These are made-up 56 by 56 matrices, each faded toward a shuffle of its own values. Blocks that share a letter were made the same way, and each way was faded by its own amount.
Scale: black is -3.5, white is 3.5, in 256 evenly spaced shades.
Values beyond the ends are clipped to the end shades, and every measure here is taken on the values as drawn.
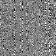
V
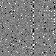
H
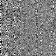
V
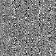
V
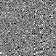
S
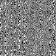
V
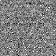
S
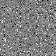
H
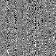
V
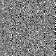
V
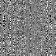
V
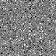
S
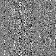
V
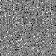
S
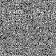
S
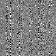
V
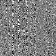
V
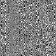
V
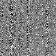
V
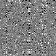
H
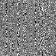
V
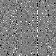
H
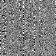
V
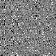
H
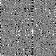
H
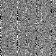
V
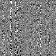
V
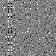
H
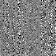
V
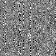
V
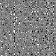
H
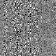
V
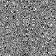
S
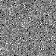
S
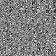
S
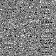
S
